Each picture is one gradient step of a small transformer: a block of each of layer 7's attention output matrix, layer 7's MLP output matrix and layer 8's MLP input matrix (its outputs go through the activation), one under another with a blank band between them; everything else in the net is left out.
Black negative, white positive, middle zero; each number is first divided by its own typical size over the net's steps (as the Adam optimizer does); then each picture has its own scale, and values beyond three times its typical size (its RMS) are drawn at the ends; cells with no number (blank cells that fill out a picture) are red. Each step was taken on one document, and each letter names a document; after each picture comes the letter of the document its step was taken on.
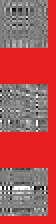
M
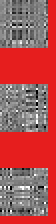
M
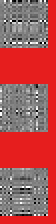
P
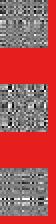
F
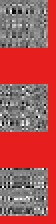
M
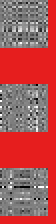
P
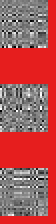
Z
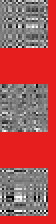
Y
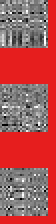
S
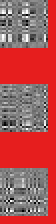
S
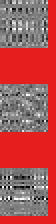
M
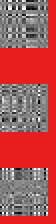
Y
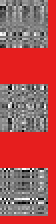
F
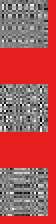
Z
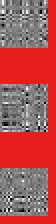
S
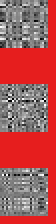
F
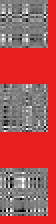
S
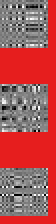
Y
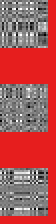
Z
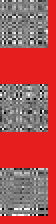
Z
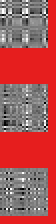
S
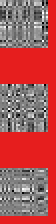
F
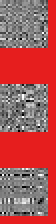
F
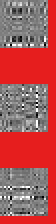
M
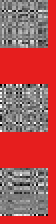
Z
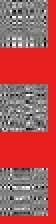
M
